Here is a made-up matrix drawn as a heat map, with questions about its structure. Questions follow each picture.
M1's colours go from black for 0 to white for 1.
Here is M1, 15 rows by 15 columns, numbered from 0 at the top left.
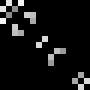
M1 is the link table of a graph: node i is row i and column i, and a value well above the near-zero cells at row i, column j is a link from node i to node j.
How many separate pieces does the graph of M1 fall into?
5
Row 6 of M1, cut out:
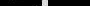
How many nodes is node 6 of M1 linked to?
1
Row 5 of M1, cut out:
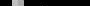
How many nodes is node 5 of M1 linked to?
2
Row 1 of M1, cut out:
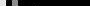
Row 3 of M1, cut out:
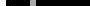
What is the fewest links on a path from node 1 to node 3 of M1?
2
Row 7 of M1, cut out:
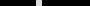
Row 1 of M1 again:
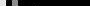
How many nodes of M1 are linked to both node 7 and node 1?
0
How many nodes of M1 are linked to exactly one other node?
7
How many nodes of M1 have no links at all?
1
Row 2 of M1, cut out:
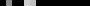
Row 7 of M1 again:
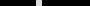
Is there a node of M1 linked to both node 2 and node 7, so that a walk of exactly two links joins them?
no
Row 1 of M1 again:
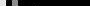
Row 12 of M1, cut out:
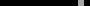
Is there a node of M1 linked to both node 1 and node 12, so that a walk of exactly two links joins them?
no
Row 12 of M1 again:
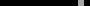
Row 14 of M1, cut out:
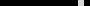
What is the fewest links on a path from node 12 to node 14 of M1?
2
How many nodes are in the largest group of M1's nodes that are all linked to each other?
2
